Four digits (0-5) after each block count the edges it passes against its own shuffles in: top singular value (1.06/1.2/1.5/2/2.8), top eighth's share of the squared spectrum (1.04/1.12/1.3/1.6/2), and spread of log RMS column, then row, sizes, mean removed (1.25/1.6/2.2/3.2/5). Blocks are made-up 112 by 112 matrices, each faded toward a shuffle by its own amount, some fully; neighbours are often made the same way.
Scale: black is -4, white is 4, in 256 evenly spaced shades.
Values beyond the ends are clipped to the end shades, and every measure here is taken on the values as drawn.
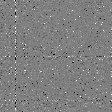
4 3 1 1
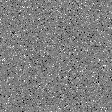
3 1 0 0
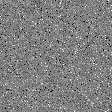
2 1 0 0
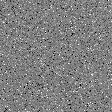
2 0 0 0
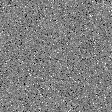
0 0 0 0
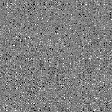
4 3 2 2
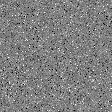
1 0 0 0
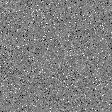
0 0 0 0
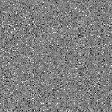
4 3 2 2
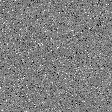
0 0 0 0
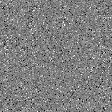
3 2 1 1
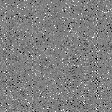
4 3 2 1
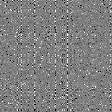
5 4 3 2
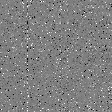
3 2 1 0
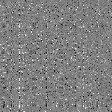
4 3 2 1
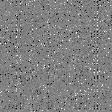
4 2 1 1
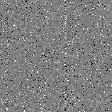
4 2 1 0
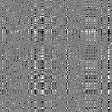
5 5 4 3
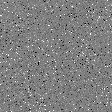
2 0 0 0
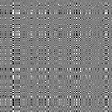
5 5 4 4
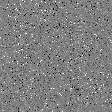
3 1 0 0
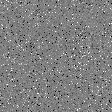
2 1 0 0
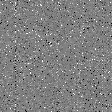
3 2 0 0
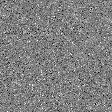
0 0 0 1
